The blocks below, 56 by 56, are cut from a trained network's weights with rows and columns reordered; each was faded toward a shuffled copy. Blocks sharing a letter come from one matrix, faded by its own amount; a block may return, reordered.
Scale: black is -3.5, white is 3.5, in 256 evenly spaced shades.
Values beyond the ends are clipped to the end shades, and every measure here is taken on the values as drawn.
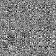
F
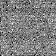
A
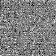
A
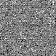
A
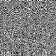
F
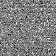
A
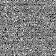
A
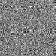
F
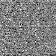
A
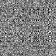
F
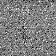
A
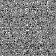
A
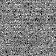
A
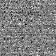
A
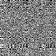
F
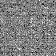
A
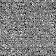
A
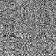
F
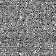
A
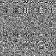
F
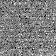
A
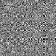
F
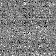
A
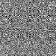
F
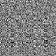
F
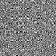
F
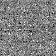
A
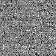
A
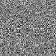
F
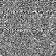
F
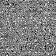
A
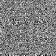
F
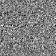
F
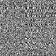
F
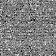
A
